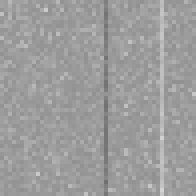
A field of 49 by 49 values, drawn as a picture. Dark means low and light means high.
No overall slope runs across the table. Columns 27 and 41 differ from the columns beside them. Overall the values sit about 60% of the way up the scale. A few values lie far out on both sides of the bulk.
